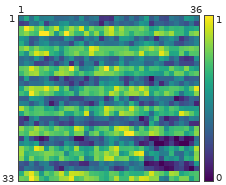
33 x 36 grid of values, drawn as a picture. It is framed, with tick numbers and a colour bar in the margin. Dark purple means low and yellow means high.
In the bottom right lies a patch that is lower than the rest. Streaks run across, left to right. No overall slope runs across the table. Horizontal stripes repeat 8 times down the table.
